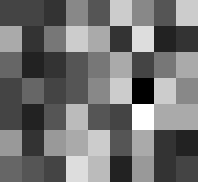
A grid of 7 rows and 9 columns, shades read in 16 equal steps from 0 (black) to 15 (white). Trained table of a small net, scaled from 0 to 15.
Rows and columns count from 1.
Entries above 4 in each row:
6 5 6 6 6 6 5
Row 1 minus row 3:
-2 2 0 3 -2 2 4 -2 2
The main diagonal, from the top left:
4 3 3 5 5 5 9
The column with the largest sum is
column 4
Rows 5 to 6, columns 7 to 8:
15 10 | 10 3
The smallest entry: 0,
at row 4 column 7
